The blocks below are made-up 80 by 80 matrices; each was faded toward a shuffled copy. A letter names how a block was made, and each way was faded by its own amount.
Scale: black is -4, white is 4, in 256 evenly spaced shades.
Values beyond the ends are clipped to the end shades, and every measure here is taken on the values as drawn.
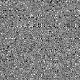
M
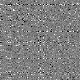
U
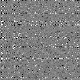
U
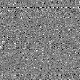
M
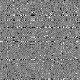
U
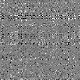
U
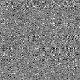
M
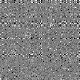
U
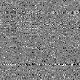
M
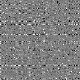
U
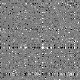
U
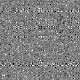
M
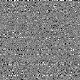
M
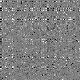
U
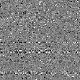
M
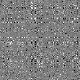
U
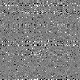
U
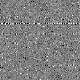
M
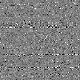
M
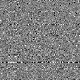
M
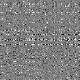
U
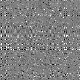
U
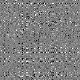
U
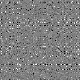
U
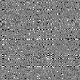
U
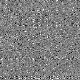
M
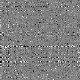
U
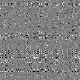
U
